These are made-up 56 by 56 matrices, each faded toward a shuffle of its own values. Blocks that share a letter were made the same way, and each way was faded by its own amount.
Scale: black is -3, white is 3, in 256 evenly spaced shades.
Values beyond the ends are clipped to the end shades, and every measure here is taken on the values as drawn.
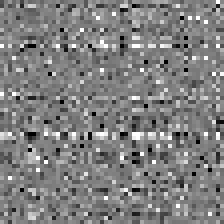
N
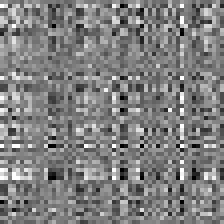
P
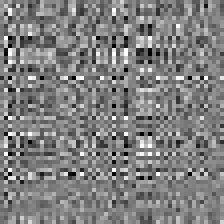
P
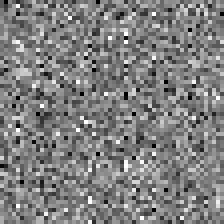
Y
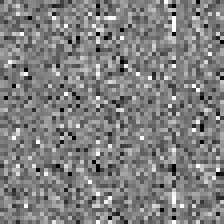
Y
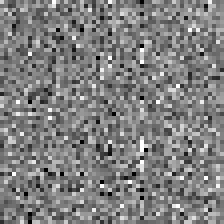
Y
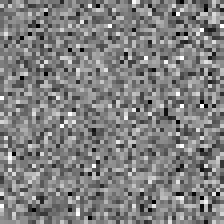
Y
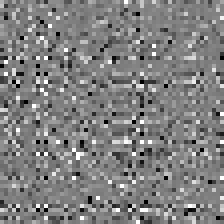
N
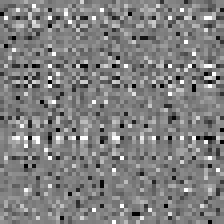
N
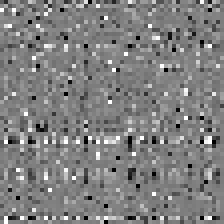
N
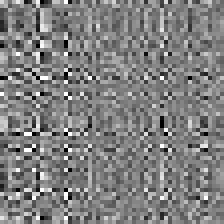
P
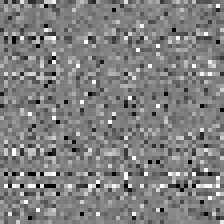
N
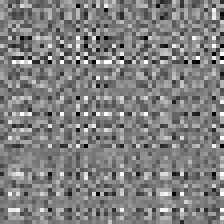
P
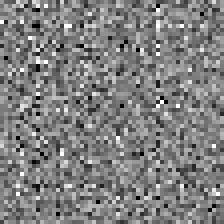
Y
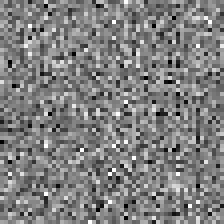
Y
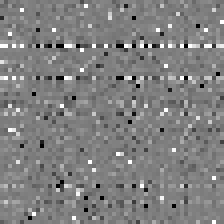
N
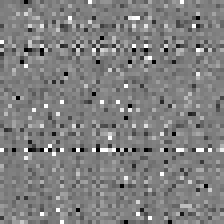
N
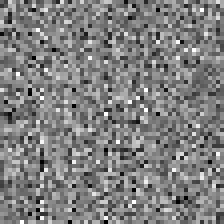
Y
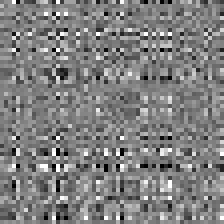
P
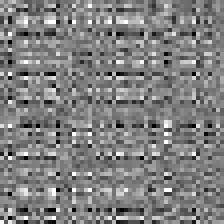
P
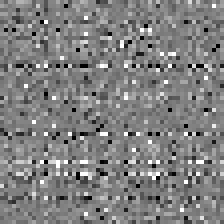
N
